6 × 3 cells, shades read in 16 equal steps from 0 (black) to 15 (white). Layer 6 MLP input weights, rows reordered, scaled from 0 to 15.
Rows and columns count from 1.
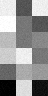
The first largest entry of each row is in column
1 1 1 2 2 2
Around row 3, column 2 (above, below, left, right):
7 14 11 8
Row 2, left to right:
15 7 5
